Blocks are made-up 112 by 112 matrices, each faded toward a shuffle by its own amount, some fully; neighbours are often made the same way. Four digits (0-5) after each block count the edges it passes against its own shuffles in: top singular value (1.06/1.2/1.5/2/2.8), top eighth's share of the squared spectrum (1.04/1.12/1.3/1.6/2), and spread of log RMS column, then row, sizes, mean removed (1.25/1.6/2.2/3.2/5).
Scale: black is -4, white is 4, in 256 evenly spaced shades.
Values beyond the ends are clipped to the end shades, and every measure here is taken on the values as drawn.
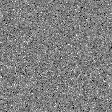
2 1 0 0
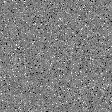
2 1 0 0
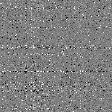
2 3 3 3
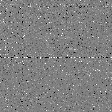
3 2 1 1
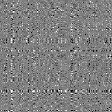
5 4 3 3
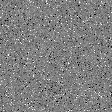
0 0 0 0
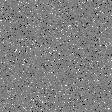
0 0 0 0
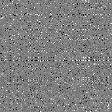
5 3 2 2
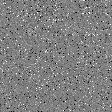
3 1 0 0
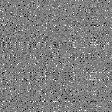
4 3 1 2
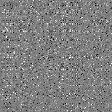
4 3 2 2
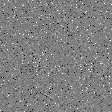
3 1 0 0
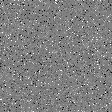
0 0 0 0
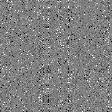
4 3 2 1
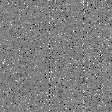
3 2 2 0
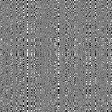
5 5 4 3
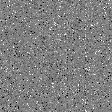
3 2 1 0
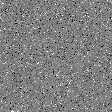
1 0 0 0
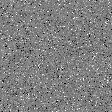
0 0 0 0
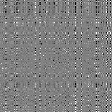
5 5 4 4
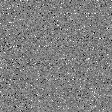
1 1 0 2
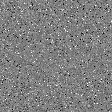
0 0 0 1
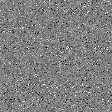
1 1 0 2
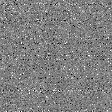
1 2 0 3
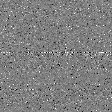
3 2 0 2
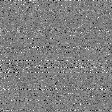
2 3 0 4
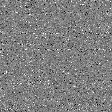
1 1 0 2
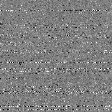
2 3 0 4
